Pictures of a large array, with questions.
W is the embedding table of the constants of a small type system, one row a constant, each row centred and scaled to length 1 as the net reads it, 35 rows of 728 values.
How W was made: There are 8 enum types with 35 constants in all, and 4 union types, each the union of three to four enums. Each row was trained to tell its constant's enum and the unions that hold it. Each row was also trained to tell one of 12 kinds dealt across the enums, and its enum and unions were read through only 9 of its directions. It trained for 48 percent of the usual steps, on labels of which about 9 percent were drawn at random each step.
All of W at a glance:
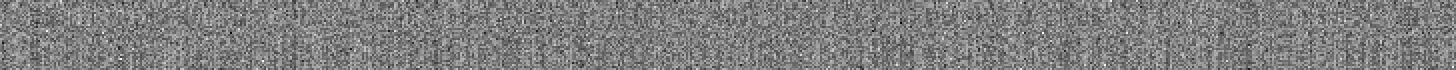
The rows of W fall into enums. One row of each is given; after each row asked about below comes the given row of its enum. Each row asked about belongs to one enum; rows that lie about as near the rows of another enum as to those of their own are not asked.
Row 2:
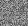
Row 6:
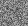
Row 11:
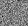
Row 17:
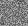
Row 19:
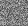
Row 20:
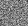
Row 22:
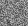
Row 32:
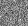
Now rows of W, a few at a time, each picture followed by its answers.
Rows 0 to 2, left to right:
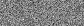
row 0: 22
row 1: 2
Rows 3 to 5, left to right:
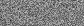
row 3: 2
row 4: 20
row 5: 11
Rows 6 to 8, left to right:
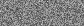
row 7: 11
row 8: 19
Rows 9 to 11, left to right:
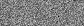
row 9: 20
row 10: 11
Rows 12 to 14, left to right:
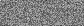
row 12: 32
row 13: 17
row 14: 19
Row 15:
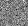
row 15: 2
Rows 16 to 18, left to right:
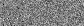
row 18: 32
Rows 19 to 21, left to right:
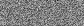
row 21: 20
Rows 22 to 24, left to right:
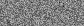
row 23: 32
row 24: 6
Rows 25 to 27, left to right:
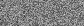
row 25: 32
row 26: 22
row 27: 20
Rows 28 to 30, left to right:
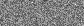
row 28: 22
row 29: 22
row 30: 32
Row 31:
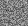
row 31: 20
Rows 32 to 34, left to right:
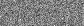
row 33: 19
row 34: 22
